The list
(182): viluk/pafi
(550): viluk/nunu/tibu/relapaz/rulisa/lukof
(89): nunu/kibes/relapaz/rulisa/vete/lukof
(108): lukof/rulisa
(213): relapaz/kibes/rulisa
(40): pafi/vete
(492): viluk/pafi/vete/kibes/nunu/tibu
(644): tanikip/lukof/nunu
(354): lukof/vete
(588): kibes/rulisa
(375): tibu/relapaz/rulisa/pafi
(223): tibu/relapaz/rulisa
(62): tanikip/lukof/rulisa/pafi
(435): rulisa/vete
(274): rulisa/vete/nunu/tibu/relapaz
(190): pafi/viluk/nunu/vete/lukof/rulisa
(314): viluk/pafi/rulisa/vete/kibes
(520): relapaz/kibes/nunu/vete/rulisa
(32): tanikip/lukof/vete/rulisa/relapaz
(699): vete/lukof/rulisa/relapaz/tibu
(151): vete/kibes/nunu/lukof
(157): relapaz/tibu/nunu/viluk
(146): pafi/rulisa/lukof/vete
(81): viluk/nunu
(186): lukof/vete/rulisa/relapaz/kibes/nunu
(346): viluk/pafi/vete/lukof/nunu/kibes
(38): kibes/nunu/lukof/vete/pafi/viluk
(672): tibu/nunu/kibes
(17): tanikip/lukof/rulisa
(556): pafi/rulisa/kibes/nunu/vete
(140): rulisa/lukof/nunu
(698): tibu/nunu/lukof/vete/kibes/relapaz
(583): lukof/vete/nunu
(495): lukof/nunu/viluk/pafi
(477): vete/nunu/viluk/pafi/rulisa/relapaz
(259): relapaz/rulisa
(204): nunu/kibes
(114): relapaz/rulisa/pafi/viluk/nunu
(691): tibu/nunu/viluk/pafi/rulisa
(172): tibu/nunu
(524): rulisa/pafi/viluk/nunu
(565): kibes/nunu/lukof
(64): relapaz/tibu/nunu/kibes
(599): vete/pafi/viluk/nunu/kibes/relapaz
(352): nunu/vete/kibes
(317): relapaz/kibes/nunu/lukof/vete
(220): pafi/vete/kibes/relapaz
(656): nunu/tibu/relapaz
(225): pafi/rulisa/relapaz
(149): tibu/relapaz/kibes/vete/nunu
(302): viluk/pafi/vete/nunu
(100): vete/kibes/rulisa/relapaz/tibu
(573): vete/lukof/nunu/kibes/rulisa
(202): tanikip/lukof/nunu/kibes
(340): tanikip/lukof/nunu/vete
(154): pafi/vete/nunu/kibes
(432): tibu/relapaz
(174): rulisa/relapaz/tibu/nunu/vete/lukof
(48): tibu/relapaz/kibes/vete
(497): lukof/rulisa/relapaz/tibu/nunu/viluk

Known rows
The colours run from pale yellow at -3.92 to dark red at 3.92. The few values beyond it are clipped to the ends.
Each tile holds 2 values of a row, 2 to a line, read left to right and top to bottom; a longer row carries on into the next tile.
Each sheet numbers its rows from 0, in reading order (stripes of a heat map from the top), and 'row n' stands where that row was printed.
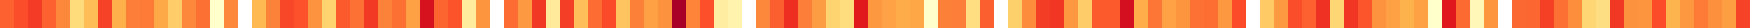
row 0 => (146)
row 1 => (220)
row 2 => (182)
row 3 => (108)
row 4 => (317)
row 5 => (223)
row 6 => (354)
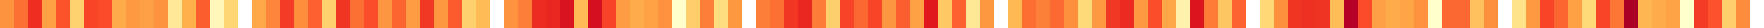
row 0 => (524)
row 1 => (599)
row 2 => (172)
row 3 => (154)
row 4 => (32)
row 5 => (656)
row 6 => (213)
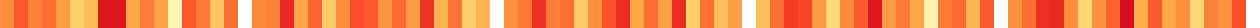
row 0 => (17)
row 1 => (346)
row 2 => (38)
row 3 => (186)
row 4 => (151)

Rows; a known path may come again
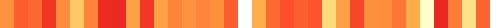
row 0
(340)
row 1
(699)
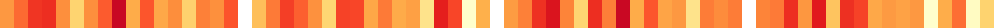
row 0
(151)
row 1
(225)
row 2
(352)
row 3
(691)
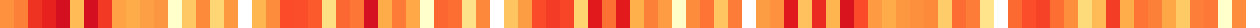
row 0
(172)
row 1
(100)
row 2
(149)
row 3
(81)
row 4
(146)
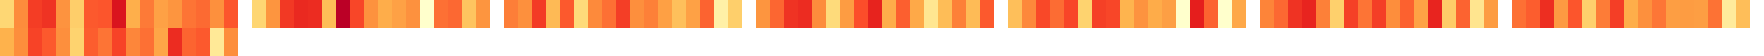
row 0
(317)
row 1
(656)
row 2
(314)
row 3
(573)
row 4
(375)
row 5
(154)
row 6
(190)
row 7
(220)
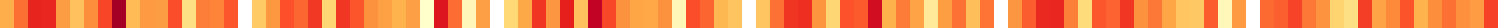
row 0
(565)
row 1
(223)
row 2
(157)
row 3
(89)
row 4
(556)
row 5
(354)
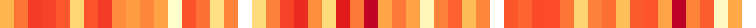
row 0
(174)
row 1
(520)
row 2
(40)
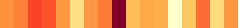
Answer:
(588)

